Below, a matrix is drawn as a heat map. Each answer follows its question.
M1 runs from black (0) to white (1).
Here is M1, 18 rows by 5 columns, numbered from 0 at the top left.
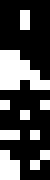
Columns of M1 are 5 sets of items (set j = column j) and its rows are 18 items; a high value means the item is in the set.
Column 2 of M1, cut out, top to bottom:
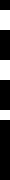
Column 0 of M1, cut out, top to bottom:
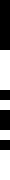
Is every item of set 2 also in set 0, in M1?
no
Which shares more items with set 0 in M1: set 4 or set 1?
set 1
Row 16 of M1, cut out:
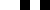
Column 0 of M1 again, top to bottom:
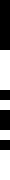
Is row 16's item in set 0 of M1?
yes
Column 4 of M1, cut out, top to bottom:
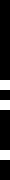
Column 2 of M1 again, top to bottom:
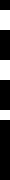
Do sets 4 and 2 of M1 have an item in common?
no
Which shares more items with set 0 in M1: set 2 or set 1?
set 1
